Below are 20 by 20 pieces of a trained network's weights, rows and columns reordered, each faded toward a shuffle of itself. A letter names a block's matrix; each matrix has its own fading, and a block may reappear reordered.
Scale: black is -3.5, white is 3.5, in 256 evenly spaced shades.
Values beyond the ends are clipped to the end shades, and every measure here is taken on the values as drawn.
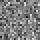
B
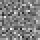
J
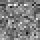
J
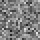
B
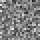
B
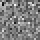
J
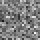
B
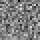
B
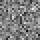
B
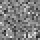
J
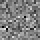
J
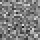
B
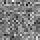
J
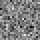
B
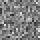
B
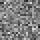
B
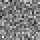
B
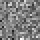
J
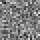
B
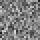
B
